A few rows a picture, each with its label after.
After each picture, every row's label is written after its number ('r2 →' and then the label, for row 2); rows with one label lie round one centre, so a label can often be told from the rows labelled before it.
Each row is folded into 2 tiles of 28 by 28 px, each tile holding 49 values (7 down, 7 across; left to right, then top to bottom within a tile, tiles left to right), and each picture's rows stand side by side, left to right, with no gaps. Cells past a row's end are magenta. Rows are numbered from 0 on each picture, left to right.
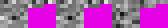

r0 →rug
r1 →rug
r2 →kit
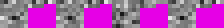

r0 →rug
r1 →rug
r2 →kit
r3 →rug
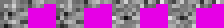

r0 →kit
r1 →kit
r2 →rug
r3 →rug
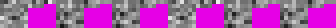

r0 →rug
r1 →kit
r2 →kit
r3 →rug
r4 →kit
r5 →kit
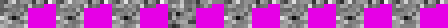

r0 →rug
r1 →rug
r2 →rug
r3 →kit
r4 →rug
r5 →rug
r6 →rug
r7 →rug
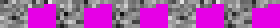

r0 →rug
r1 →kit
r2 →kit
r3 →rug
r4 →kit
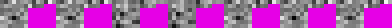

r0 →rug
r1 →rug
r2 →kit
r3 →kit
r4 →rug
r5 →rug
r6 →rug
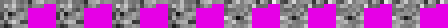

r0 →kit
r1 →kit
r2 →kit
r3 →kit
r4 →rug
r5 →rug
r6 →rug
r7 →rug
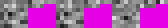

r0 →kit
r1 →kit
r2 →rug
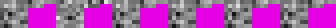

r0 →kit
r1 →rug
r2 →kit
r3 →kit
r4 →kit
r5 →kit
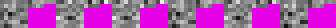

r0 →kit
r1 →rug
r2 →rug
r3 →kit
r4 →rug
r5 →kit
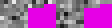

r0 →rug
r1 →kit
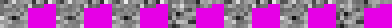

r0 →rug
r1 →rug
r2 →rug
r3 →kit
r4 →rug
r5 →rug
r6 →kit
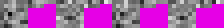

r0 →kit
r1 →rug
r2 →kit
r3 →rug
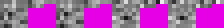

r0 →kit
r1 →kit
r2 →rug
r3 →rug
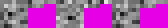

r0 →kit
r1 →rug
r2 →kit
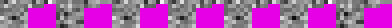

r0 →rug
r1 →kit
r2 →rug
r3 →rug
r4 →rug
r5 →rug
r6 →kit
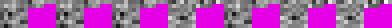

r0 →kit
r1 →kit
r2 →kit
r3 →rug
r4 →kit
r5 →rug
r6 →rug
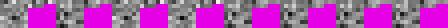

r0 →rug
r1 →kit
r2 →rug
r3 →rug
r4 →kit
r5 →kit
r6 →kit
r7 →kit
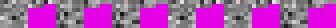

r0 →rug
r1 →kit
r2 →kit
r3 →rug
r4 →rug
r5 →kit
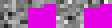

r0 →kit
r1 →rug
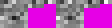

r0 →rug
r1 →rug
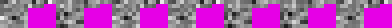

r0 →rug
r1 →kit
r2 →rug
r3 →rug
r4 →kit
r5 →kit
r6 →rug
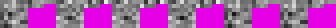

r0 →kit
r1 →rug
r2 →rug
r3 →rug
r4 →kit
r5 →kit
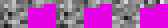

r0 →kit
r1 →kit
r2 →rug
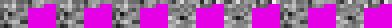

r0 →kit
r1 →kit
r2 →kit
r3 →rug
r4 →rug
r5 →kit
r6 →rug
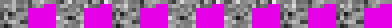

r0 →kit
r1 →rug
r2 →kit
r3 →rug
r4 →rug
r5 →kit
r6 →kit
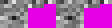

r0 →rug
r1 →rug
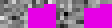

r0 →rug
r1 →kit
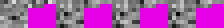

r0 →rug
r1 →kit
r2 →kit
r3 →kit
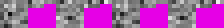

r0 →kit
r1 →rug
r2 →kit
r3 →rug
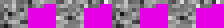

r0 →kit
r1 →rug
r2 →kit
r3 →rug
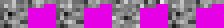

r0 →kit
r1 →kit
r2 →rug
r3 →kit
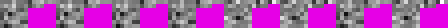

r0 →kit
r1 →kit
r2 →kit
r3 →kit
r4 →rug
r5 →rug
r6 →kit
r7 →rug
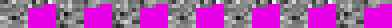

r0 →rug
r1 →kit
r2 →kit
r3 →rug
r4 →rug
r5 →rug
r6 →kit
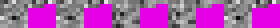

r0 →rug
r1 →rug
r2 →kit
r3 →kit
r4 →rug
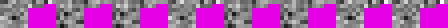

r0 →rug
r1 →kit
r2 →kit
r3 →rug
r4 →kit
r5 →kit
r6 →rug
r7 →rug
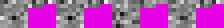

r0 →rug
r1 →rug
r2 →kit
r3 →rug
